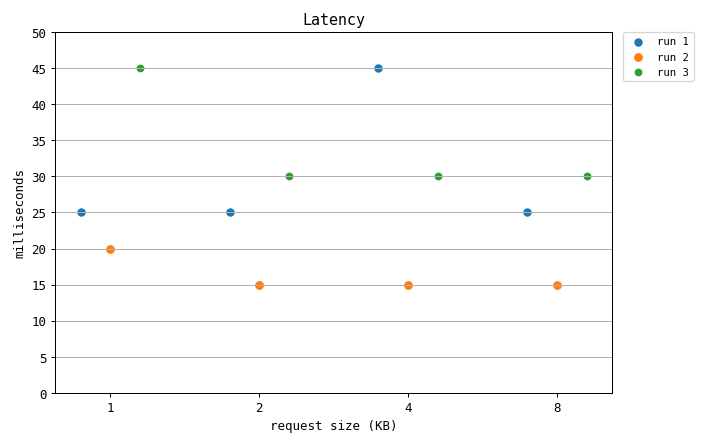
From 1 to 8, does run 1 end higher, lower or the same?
the same
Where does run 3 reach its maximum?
1
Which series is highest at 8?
run 3
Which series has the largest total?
run 3
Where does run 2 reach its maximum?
1
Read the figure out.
Title: Latency
x-axis: request size (KB), ticks 1 2 4 8
y-axis: milliseconds, ticks 0 5 10 15 20 25 30 35 40 45 50
Legend: run 1, run 2, run 3
Values:
run 1: 25 25 45 25
run 2: 20 15 15 15
run 3: 45 30 30 30
